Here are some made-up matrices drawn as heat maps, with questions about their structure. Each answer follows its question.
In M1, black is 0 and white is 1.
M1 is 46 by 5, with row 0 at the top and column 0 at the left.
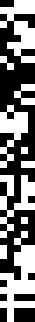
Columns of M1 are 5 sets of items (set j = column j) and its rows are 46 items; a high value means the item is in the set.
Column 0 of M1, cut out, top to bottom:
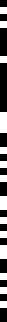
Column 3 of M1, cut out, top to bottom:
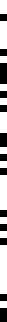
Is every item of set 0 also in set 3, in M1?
yes
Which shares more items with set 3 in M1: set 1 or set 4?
set 4
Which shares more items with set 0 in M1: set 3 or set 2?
set 3
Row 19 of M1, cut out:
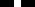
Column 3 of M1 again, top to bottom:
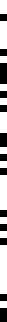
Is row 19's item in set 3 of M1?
no
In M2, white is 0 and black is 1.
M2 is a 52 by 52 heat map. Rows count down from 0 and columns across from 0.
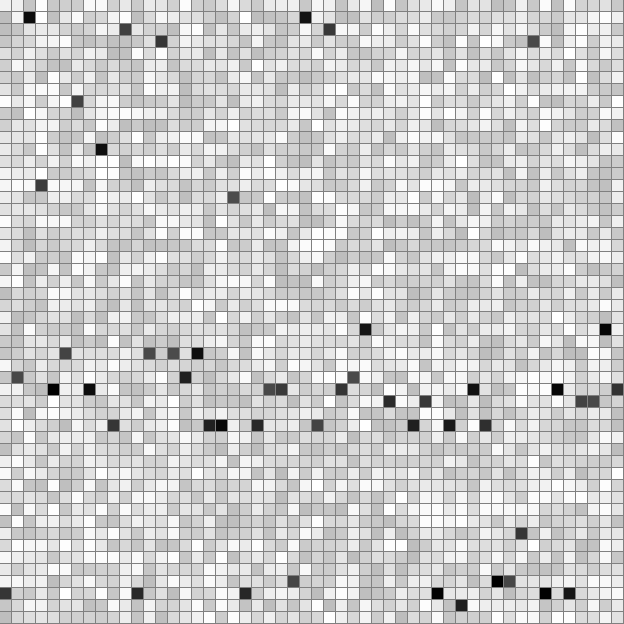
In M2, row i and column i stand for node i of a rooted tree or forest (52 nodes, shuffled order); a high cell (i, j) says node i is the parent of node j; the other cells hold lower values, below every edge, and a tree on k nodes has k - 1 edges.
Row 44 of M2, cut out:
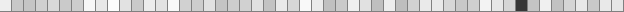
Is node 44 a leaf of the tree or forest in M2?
no
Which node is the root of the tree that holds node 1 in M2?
31
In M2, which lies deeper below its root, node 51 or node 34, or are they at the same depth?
the same depth
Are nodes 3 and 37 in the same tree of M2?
no
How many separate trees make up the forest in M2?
2
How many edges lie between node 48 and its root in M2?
1
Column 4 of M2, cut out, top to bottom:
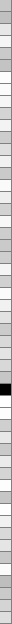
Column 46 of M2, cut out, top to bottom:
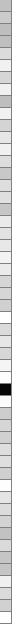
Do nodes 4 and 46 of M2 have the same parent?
yes
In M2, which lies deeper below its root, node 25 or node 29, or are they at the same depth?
node 25
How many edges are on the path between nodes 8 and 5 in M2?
3
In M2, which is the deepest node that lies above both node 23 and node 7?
32
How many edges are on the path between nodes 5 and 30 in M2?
6
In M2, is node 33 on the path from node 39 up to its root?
yes
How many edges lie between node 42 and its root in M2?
2
